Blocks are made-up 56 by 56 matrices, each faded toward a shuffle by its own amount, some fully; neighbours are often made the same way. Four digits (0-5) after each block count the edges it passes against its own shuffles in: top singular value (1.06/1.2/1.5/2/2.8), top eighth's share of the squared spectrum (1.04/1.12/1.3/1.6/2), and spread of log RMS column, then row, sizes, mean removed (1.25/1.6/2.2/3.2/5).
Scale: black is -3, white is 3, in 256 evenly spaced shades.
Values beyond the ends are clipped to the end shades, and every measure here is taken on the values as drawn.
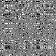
4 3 2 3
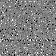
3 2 0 1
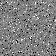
0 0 0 0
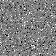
3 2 0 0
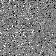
2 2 0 1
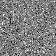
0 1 1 0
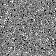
0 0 0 0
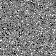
0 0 0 0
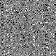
3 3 1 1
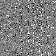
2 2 2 0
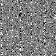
1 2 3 0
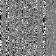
2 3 4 0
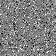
0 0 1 0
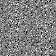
1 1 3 0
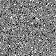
0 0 0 0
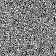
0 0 0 0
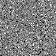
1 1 1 0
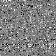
3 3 0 2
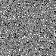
2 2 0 1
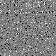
3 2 0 1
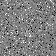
0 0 0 0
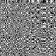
4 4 3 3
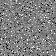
1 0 0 0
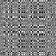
5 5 4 4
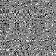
4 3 1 2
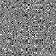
4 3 2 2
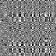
5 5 3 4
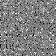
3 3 1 1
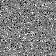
2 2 0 0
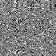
3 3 1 1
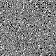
3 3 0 1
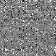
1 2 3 2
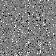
1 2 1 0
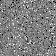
0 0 0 0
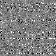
2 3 2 3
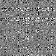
2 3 3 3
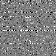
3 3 1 3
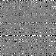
3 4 2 3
